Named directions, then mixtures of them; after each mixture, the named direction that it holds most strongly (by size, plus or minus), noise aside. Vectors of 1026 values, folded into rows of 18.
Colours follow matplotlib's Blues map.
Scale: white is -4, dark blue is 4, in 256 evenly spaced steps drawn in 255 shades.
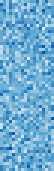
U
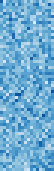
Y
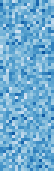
U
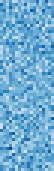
U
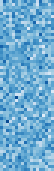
Y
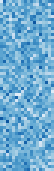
Y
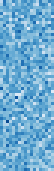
Y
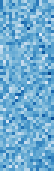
Y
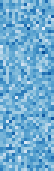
U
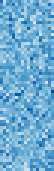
Y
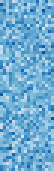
U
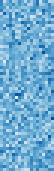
Y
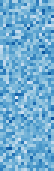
U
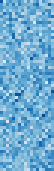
Y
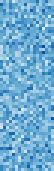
U
